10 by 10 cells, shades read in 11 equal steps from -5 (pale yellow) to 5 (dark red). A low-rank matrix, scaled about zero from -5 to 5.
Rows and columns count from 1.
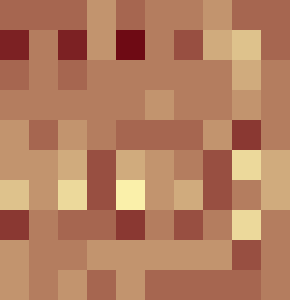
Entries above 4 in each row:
0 1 0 0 0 0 0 0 0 0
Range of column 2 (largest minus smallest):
2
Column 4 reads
-1 -1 0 0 0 2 2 1 -1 1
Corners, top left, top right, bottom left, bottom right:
1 1 -1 0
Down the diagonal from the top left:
1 0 1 0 1 -1 -2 0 2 0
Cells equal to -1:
22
